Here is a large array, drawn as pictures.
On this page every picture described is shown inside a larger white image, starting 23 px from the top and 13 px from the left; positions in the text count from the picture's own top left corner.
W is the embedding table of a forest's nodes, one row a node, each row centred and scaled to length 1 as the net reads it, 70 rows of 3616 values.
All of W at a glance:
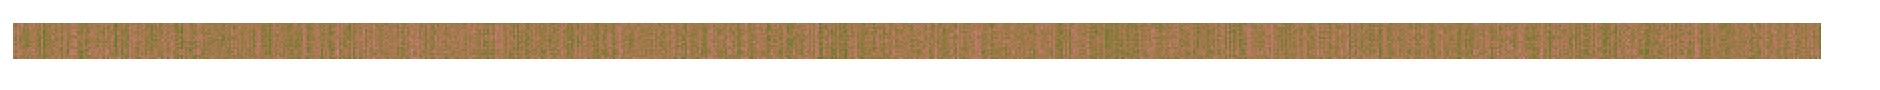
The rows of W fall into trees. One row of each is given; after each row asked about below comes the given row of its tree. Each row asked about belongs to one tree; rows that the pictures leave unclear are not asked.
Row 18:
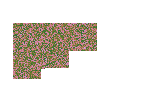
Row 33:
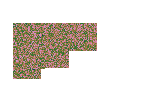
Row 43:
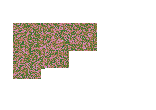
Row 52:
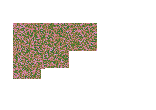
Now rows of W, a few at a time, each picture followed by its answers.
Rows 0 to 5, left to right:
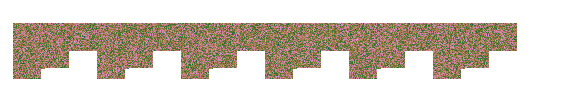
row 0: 43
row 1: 52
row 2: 52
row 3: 33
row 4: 43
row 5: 52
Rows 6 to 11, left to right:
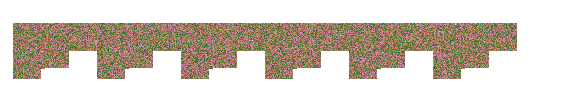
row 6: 33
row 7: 33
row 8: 43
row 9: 43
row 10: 33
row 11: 52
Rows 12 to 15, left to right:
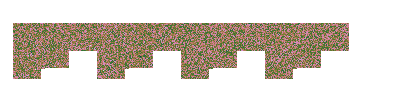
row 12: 18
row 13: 52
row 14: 33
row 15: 33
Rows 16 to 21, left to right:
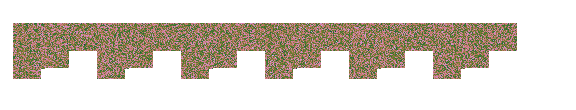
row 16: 43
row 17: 52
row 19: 18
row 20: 52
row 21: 52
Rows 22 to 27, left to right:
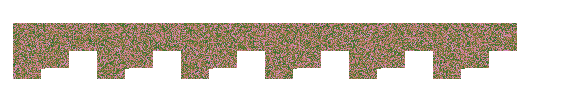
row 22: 18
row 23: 33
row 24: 33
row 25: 52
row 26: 33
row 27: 43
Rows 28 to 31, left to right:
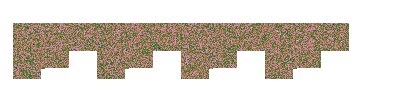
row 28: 43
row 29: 33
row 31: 43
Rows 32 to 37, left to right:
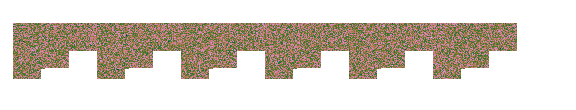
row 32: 33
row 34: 33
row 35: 52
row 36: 33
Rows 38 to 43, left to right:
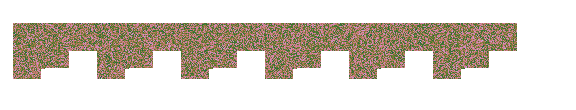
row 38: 18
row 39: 18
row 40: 33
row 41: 52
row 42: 52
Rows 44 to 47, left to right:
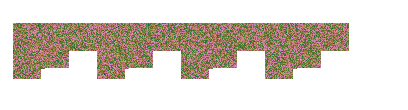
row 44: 33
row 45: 52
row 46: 33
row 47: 18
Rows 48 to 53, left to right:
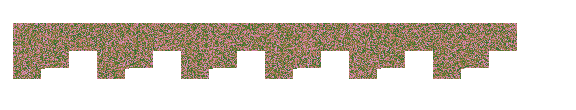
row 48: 52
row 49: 18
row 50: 43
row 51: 43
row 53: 33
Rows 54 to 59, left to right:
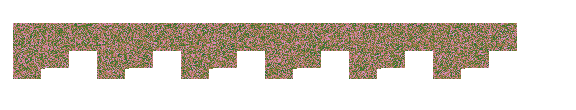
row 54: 52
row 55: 52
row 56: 52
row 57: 33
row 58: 52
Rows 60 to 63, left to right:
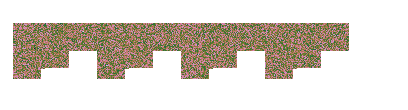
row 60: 52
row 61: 33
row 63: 52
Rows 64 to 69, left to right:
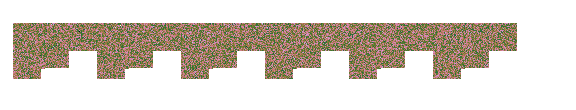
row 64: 18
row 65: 43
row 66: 52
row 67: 33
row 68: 43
